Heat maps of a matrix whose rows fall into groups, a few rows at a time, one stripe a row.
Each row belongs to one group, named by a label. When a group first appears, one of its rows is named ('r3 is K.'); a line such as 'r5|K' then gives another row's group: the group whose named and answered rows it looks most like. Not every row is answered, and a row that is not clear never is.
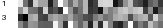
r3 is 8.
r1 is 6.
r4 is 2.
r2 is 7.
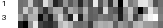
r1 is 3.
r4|8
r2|2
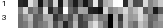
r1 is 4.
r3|3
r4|3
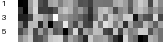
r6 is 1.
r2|8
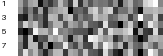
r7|4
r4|2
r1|2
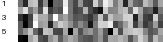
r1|4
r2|7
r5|3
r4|6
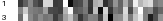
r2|7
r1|3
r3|7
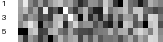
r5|8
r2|7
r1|1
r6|2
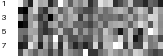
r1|6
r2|8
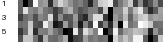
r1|6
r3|3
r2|7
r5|3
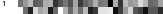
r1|3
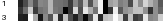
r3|4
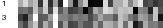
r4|4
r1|7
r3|8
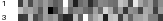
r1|7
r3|3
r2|4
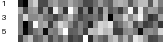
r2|2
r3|7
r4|6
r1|8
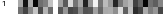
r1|1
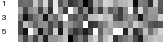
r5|4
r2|2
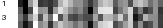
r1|8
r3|4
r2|6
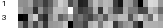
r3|8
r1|1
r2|1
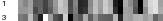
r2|1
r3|3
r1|1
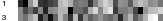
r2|1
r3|2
